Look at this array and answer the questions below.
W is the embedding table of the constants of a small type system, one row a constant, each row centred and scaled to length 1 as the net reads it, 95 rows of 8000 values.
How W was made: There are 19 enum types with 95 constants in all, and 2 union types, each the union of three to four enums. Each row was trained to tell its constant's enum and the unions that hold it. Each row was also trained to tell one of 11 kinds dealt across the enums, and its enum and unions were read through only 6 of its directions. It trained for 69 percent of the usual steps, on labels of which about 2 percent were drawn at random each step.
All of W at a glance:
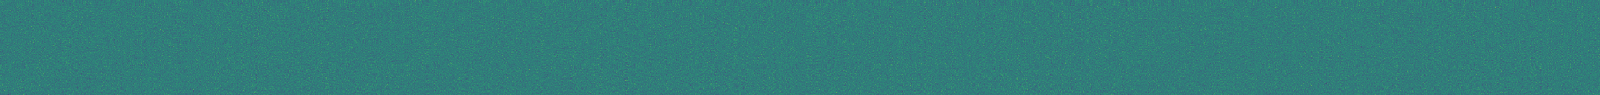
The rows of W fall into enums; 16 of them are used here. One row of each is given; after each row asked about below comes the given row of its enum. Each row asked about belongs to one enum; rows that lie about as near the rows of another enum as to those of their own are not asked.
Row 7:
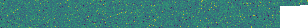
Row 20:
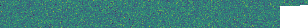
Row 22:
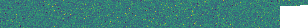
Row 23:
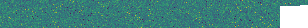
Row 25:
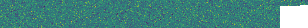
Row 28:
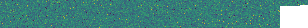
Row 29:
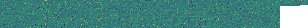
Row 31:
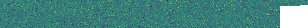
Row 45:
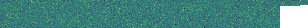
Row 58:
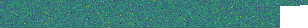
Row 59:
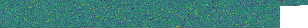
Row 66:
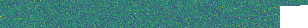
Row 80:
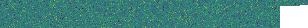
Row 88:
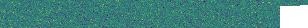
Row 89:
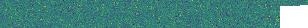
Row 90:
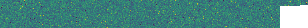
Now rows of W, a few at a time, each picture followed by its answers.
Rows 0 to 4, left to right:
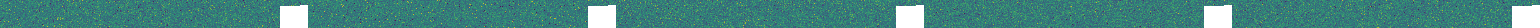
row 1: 31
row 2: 31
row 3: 29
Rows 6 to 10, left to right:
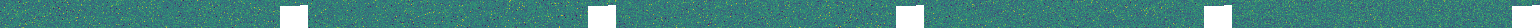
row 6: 28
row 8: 80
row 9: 23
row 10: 90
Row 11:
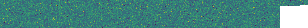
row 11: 29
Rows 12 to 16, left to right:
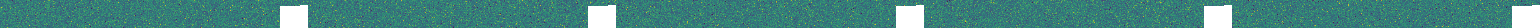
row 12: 22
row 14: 22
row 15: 23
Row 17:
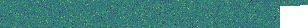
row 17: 45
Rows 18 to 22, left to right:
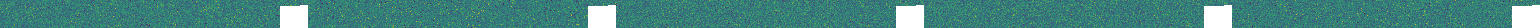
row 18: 20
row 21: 66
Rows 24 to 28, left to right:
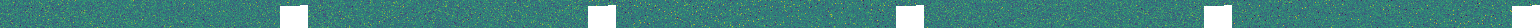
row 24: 7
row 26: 31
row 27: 88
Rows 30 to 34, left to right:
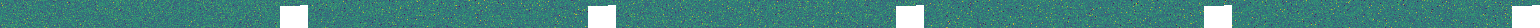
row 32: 45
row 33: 28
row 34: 66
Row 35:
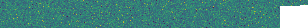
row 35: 22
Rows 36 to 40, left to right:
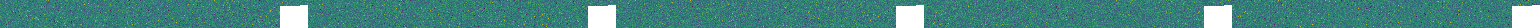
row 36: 28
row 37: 31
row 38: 88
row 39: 59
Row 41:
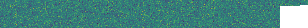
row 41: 20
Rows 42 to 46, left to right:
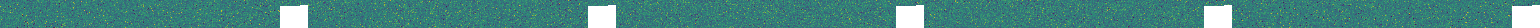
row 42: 28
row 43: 45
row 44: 29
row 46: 29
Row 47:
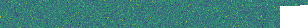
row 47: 58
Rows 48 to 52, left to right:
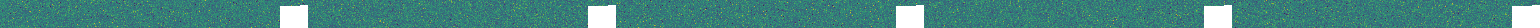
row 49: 20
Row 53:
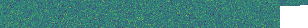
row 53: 59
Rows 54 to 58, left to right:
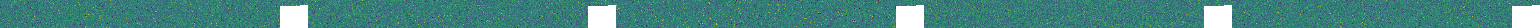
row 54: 58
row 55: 59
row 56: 45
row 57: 88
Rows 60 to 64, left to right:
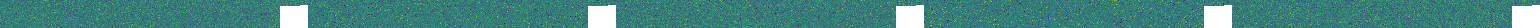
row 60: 23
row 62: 7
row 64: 25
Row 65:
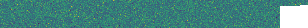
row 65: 25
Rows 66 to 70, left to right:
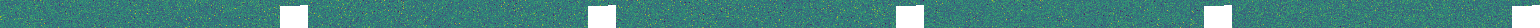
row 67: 25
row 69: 7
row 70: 58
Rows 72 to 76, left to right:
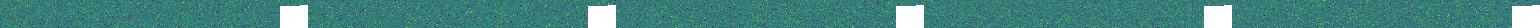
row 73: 80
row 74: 89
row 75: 22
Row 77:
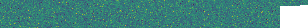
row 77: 88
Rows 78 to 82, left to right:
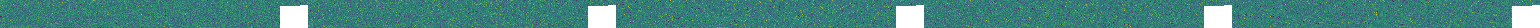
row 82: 89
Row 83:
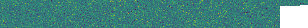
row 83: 29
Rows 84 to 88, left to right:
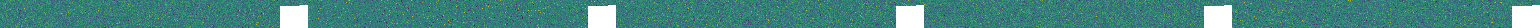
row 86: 25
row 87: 7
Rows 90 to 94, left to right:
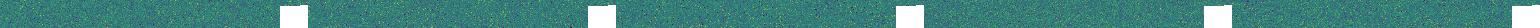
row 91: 31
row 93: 20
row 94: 7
